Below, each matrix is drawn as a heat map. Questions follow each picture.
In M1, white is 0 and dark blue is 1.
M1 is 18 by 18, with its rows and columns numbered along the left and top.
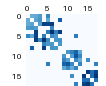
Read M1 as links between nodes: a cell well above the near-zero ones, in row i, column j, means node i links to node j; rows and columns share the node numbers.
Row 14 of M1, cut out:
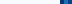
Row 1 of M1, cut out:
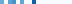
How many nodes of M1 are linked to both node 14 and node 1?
0
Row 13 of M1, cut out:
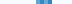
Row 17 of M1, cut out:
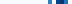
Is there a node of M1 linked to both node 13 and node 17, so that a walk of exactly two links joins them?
yes
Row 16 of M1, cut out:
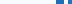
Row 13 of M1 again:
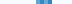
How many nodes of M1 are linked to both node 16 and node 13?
0
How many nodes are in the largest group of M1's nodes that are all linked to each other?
5
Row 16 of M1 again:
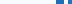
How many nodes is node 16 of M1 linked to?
3
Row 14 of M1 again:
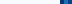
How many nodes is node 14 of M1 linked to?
3
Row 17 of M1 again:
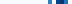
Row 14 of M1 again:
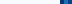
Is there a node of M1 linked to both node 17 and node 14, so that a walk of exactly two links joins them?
yes
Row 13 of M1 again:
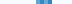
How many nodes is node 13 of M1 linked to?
4
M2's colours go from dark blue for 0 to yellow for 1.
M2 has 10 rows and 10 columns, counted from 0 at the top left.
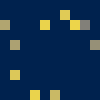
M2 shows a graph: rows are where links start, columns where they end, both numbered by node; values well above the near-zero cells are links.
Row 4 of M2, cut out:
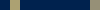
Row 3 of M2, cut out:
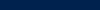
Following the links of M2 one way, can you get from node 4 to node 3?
yes
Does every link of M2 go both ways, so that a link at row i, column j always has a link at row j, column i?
no
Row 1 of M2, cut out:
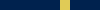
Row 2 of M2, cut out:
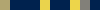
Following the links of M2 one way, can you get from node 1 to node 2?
no
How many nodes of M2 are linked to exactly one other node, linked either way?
5
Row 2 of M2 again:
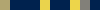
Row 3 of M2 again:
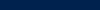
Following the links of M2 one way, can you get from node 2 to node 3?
yes
